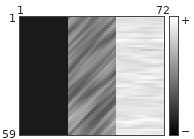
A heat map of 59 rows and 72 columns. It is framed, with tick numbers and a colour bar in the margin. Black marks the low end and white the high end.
It is made of 1 by 3 panels. Panel 1,1: very low, flat. Panel 1,2: middling, slanting up to the right. Panel 1,3: very high, streaked across, faint in contrast.
